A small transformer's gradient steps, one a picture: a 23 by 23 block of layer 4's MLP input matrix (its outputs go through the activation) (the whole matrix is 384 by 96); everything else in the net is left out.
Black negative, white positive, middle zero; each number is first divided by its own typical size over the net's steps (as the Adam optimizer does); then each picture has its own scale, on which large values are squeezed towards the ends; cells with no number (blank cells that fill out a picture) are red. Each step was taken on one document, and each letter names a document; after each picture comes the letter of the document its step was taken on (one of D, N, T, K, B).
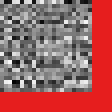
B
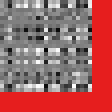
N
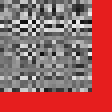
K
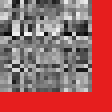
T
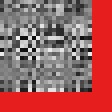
K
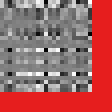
N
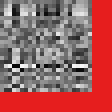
T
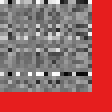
N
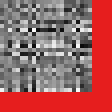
K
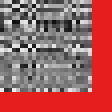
K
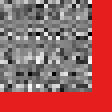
N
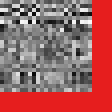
K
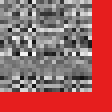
B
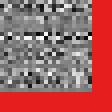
N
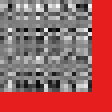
N
